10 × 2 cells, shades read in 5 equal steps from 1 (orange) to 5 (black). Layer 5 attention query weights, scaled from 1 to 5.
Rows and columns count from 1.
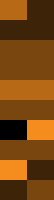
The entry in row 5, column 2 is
2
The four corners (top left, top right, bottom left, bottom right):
2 4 4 3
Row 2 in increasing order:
4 4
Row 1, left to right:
2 4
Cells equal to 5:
1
